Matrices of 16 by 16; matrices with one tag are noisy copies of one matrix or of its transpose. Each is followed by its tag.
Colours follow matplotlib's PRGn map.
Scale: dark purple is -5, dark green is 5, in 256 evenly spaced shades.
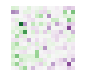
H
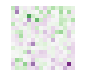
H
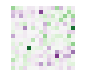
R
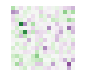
H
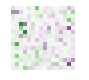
H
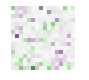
R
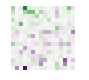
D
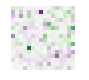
R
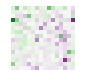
D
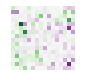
H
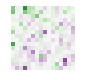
D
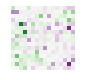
H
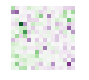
H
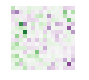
H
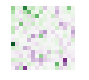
D
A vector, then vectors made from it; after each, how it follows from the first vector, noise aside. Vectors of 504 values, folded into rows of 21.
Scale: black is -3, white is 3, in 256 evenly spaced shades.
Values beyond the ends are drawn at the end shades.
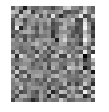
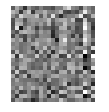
copied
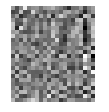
negated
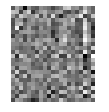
copied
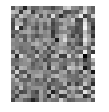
copied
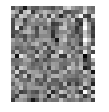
copied
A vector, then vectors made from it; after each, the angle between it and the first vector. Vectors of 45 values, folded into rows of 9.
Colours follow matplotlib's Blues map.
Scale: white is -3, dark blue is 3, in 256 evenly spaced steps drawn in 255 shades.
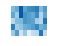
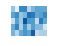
orthogonal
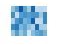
partly aligned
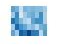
nearly opposite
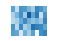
partly aligned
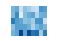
nearly opposite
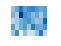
nearly parallel
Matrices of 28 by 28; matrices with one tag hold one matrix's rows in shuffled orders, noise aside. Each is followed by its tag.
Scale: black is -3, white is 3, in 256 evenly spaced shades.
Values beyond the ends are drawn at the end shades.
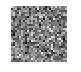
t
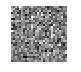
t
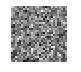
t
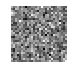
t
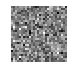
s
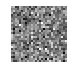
t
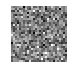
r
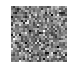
s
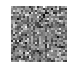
s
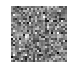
s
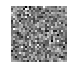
s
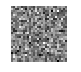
s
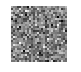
s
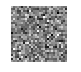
s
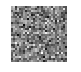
r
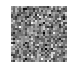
t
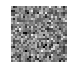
t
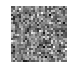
t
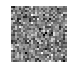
t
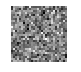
r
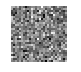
t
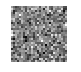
t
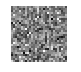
s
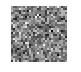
s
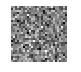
r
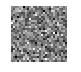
r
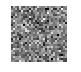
s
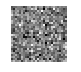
t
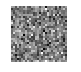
r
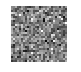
t
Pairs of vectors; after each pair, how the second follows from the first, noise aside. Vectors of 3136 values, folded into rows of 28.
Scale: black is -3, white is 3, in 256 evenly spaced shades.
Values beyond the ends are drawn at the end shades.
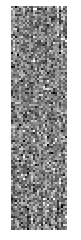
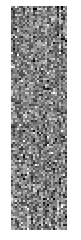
negated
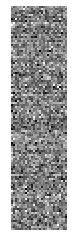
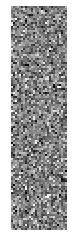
sign-scrambled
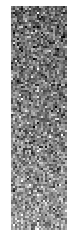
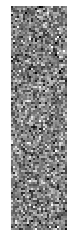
shuffled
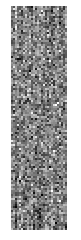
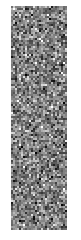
shuffled
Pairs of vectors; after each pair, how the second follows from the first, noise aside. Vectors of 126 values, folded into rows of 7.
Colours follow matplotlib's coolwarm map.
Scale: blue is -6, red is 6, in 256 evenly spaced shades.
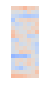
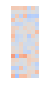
sign-scrambled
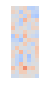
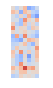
scaled up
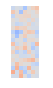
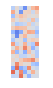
scaled up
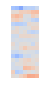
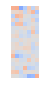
sign-scrambled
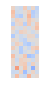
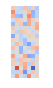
scaled up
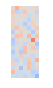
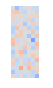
sign-scrambled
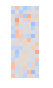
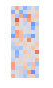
scaled up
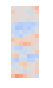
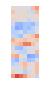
scaled up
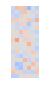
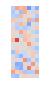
scaled up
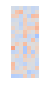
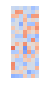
scaled up
